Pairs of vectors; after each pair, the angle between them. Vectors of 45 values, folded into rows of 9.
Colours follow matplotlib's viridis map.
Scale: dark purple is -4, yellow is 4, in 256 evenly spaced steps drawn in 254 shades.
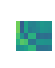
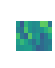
partly aligned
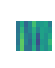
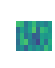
partly aligned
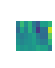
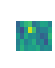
partly aligned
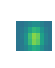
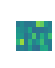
orthogonal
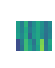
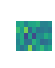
orthogonal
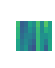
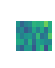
partly aligned
